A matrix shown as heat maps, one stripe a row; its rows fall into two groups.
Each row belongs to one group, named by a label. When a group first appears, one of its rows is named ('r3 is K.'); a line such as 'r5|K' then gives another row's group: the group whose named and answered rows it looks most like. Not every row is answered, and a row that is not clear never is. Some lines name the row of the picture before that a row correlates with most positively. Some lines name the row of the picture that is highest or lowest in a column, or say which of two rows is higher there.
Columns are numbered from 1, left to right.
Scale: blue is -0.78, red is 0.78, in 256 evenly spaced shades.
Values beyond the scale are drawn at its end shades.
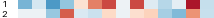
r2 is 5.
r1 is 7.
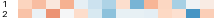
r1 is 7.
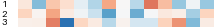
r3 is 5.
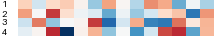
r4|5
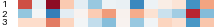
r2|7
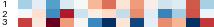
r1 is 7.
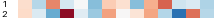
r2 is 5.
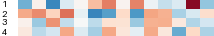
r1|7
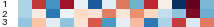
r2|7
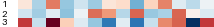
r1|5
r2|7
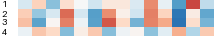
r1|7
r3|5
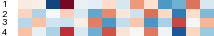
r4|5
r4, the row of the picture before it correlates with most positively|2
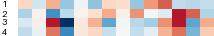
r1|5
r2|7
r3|5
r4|5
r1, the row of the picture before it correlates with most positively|2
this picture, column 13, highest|2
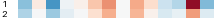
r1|7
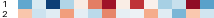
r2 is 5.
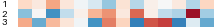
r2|7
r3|5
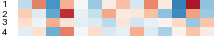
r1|7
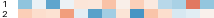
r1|7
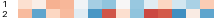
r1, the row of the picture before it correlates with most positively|2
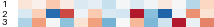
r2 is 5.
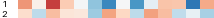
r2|5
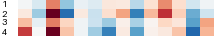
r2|5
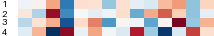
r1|5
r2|5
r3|5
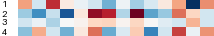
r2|7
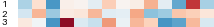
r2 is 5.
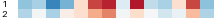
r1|7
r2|7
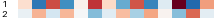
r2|7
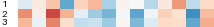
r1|5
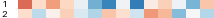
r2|5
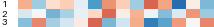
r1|5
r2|7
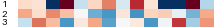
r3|5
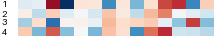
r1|5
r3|7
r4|5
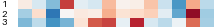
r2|7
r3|7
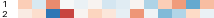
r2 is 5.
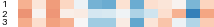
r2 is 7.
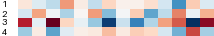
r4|7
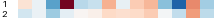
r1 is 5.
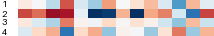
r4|5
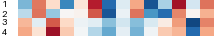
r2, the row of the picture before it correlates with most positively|4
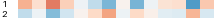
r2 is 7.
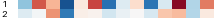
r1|5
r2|5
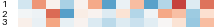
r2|5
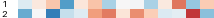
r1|5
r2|7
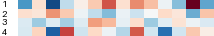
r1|7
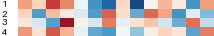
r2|5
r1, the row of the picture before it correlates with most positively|2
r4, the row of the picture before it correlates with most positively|2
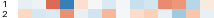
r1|5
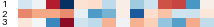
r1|5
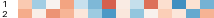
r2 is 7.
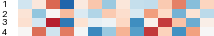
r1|5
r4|7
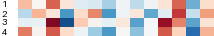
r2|5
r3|5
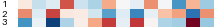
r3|7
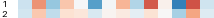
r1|7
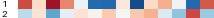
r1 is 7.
